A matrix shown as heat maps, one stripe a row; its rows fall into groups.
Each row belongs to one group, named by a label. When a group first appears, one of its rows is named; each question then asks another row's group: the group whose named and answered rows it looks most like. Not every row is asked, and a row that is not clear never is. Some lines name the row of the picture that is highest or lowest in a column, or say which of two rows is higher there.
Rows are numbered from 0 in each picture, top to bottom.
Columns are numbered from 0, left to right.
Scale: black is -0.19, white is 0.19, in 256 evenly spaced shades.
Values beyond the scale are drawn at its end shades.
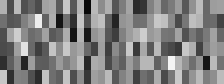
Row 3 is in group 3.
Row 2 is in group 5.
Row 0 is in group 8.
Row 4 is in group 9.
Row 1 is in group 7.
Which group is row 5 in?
8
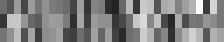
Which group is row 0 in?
9
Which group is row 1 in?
5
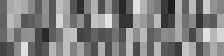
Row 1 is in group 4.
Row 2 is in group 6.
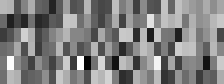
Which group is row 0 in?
6
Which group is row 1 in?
6
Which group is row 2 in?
3
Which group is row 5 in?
4
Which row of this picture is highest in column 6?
5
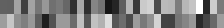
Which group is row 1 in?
4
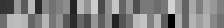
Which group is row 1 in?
5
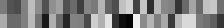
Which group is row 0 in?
3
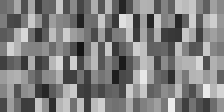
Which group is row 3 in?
5
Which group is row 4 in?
9
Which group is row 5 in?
5
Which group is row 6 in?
6
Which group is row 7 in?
4
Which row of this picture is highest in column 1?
3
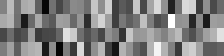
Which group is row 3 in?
7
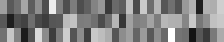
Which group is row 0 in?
3
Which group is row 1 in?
6
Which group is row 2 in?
4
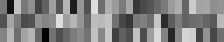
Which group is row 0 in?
8
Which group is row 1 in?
4
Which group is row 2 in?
7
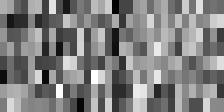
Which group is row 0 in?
7
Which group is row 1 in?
6
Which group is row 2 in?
7
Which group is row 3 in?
7
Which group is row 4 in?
6
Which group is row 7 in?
5
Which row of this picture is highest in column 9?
4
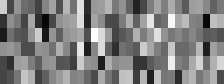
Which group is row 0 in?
8
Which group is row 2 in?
7
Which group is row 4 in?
8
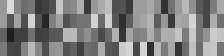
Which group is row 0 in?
4
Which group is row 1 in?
9
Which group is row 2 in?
6
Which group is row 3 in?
3
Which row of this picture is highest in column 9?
2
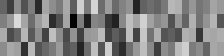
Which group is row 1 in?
5
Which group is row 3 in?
9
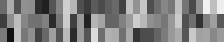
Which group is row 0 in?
6
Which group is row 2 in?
8
